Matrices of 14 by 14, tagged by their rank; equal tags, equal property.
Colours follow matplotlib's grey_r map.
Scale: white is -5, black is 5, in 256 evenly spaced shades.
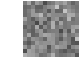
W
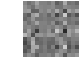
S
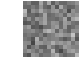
W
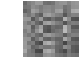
S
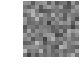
W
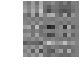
S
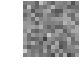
W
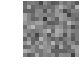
W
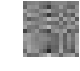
S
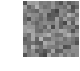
W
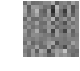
S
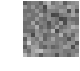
W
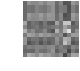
S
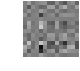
S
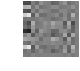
S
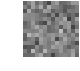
W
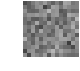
W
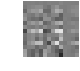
S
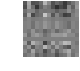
S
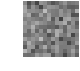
W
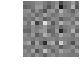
S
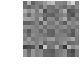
S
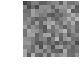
W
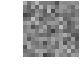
W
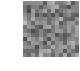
W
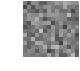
W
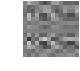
S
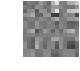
S
